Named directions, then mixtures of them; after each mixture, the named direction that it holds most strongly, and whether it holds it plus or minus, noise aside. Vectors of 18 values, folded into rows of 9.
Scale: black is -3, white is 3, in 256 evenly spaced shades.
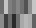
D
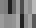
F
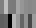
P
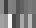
P, minus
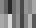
F, plus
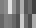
F, minus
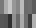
F, minus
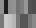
D, minus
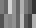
F, minus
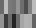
D, plus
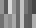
F, minus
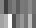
P, minus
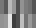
P, minus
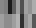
F, plus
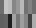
P, plus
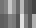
F, minus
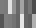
F, minus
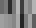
F, plus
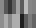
F, plus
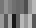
D, plus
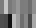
P, plus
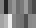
P, minus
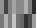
D, minus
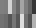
F, minus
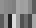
P, plus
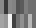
P, minus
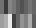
P, minus
